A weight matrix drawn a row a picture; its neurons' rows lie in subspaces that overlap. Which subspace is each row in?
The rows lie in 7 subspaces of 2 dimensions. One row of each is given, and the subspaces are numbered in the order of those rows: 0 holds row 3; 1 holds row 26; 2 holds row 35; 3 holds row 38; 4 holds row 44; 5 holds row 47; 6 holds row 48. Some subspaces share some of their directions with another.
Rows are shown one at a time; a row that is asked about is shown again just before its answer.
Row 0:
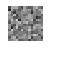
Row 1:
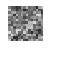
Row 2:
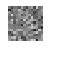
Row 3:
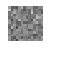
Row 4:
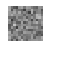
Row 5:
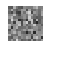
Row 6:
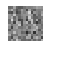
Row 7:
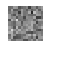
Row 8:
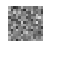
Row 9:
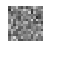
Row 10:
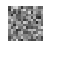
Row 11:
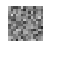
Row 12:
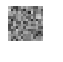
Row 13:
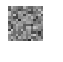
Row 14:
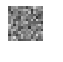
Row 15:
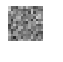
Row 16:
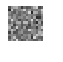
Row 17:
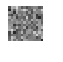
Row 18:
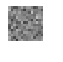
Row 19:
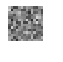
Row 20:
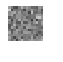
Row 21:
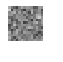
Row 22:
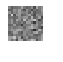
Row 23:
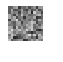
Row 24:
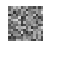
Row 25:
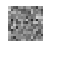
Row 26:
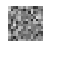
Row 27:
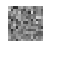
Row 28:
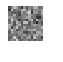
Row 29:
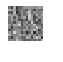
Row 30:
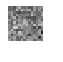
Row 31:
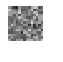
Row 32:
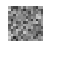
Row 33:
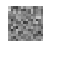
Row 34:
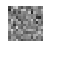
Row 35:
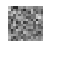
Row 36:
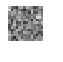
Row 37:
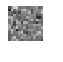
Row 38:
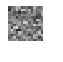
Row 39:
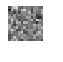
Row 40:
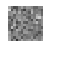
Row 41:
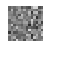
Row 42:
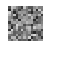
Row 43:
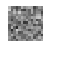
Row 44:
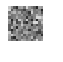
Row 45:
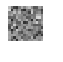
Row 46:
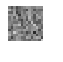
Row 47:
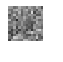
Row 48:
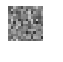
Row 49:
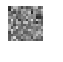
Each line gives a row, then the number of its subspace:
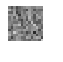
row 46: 6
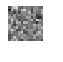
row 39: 2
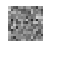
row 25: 4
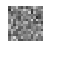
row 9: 1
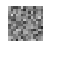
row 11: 4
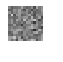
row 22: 4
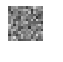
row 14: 1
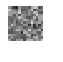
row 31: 2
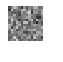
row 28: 6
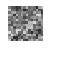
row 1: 5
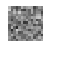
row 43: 3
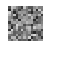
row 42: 0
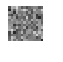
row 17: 6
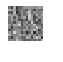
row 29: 6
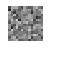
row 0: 0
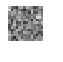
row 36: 1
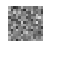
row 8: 1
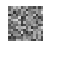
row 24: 1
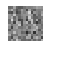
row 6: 6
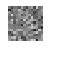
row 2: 4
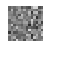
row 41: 2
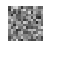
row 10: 4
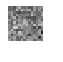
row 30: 3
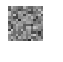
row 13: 0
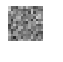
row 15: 1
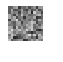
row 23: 5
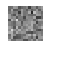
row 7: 5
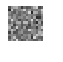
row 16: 2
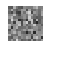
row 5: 6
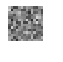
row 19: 6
